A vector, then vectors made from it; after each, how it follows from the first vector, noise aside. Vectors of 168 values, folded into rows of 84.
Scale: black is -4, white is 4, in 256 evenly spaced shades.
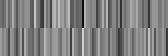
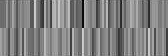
copied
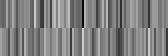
copied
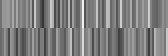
sign-scrambled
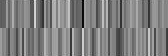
copied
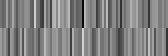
copied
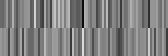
copied
